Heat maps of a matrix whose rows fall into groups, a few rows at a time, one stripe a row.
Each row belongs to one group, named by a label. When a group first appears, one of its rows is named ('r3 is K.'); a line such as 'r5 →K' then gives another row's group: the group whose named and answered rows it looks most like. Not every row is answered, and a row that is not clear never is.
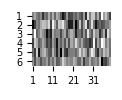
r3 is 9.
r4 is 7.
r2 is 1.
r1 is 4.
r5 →1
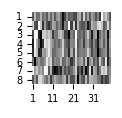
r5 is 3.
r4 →3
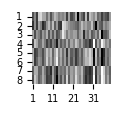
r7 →7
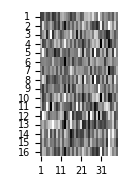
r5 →9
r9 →1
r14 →4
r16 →7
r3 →3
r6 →1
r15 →4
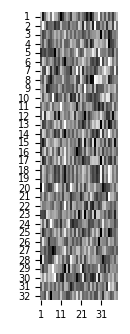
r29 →1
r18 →7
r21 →4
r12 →9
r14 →7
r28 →3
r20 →3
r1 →1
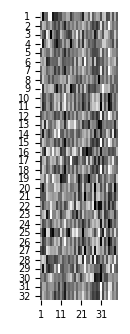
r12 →7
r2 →7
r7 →7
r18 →7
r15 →7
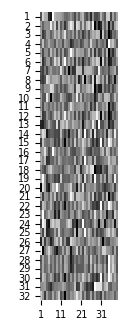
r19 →9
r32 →1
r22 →7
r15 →7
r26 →3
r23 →9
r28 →4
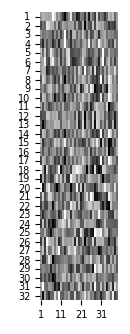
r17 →7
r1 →1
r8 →7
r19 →3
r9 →4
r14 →7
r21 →4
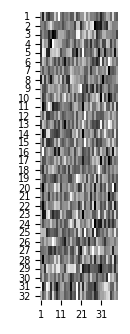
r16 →9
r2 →4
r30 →4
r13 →7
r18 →1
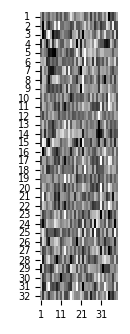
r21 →9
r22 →7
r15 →3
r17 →7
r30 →1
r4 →3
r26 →3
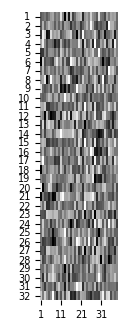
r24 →4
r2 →4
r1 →1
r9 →1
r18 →1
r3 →3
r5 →1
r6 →3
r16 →4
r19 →4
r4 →9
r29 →1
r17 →9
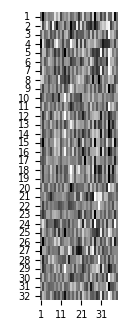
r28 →1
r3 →4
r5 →7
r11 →4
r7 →7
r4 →3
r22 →1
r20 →4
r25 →7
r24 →9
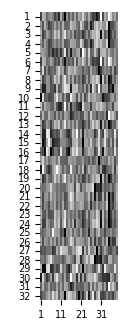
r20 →4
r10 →3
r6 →7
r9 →1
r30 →3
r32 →1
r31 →4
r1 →7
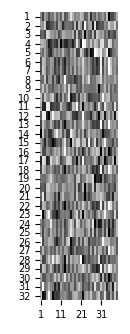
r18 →7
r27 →4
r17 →3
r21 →9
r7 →7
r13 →7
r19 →4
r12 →3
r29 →7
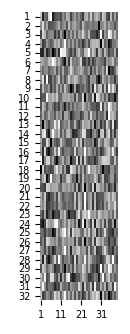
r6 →1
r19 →3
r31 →9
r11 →7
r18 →3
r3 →7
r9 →4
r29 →7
